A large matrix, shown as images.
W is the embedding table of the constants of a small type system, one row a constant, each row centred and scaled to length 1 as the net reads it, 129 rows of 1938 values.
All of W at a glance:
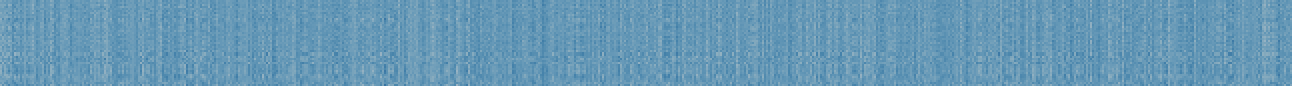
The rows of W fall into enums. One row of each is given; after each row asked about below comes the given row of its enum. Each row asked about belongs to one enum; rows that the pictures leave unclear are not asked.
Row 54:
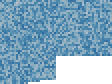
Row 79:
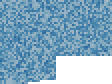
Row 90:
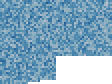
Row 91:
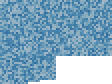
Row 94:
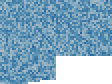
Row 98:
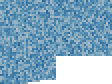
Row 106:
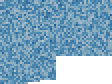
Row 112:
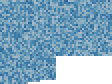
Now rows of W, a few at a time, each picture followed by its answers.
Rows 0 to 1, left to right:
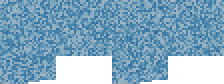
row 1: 79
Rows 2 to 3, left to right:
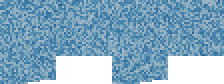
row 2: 106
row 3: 94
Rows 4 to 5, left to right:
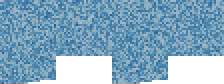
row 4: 106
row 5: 79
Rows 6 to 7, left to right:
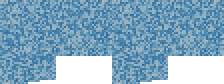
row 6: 91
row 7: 91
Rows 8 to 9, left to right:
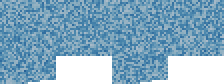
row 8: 79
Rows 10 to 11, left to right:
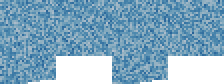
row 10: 98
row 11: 94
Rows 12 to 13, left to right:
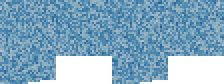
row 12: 94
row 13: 90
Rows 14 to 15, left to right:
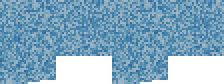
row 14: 79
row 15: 79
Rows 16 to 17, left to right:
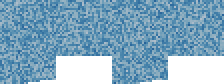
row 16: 54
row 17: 106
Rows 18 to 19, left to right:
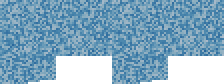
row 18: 91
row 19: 91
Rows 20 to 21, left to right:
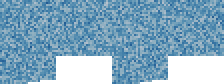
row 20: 90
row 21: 98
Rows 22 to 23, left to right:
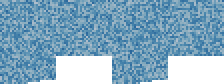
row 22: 112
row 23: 54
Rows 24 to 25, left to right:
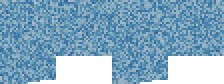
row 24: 112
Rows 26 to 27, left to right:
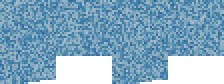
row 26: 54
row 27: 106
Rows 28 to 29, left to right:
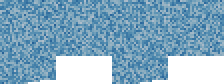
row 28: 106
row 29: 112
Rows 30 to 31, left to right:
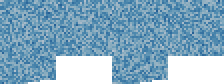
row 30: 106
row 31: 94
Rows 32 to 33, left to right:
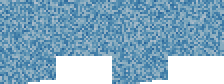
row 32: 112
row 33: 106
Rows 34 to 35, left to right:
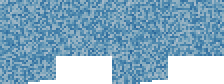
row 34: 91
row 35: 54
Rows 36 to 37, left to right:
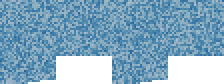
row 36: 79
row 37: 54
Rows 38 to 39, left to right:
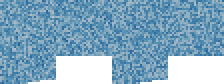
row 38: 98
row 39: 54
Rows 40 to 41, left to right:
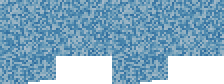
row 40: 91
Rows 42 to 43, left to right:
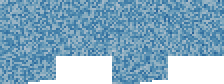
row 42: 91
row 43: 94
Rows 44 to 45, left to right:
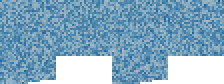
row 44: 79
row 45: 94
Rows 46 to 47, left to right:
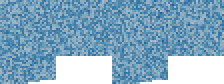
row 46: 91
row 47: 106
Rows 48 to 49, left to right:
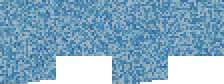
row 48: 98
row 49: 54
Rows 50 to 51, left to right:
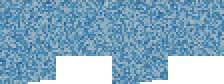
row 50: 90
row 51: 106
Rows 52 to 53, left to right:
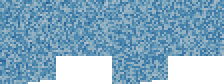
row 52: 90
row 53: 91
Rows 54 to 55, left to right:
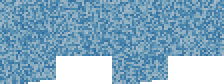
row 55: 91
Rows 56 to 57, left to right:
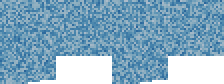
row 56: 79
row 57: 112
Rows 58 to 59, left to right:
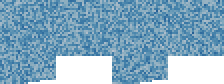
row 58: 54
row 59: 94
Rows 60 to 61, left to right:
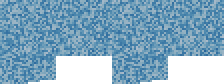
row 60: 91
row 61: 91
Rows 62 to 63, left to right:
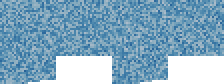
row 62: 79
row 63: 98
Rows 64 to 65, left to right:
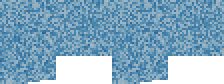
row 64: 79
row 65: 79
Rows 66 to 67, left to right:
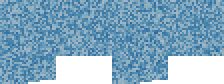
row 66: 91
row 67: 79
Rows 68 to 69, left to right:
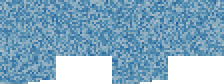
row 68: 94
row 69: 90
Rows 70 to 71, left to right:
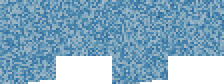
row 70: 91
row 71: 106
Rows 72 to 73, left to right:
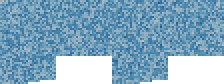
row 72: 91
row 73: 90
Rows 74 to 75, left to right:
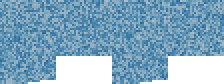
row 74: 79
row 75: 112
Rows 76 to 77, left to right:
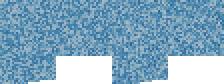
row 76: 91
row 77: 98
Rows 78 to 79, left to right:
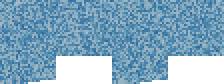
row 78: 54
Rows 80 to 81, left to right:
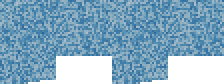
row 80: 54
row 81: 54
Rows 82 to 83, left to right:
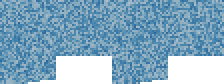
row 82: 79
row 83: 54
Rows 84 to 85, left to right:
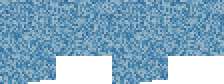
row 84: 112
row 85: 112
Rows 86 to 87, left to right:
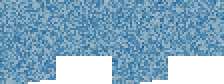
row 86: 79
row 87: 90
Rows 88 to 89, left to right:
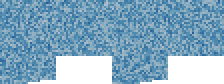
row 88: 90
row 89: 94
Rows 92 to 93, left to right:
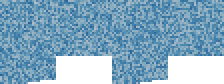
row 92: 112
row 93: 54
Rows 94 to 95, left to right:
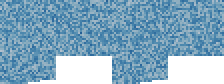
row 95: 54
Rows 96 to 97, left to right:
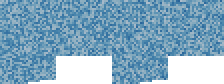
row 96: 91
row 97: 112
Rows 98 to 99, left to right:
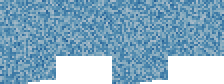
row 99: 106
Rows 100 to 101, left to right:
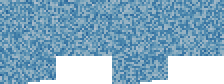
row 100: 112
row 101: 91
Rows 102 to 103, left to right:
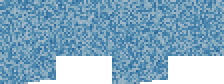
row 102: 106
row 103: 79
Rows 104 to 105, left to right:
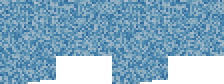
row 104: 112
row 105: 112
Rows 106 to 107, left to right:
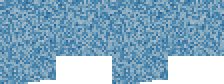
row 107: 106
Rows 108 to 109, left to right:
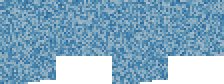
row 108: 106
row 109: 112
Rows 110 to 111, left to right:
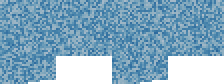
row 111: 79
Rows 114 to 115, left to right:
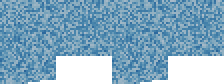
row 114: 79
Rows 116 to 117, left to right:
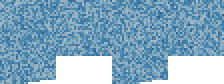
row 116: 54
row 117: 106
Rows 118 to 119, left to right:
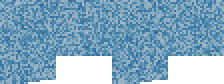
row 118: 54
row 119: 79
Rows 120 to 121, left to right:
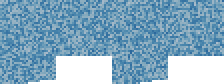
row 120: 91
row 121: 54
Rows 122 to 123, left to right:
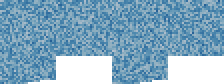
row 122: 106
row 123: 94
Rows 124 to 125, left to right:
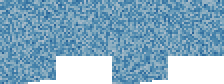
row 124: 106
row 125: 94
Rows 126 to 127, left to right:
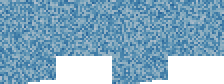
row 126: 112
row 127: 106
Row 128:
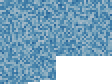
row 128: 106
